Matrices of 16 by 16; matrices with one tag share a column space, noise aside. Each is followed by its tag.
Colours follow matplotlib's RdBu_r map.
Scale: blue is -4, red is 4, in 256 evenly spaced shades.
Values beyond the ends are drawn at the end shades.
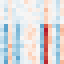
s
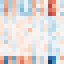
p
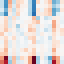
p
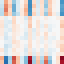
p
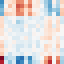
p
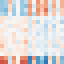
p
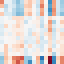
p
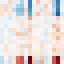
p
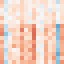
s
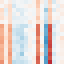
s
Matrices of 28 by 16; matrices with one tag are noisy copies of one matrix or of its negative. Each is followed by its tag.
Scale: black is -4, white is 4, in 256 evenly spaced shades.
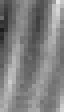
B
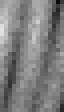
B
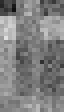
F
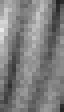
B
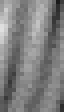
B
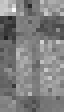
F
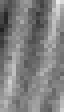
B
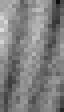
B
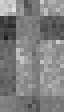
F
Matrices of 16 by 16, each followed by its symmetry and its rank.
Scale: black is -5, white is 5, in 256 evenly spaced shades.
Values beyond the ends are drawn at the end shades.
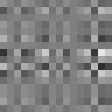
neither, rank one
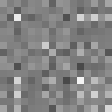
symmetric, rank three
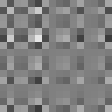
symmetric, rank one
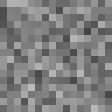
antisymmetric, full rank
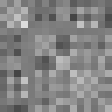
symmetric, rank three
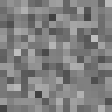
antisymmetric, full rank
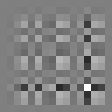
symmetric, rank one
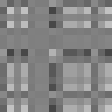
symmetric, rank one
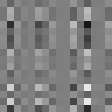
neither, rank one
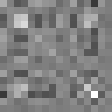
symmetric, rank three
